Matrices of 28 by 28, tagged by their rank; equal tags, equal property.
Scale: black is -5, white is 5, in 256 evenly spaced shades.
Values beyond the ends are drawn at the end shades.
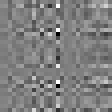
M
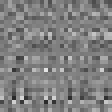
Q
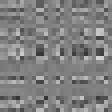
M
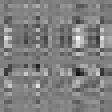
M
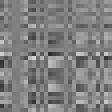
M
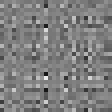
Q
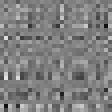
Q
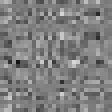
Q
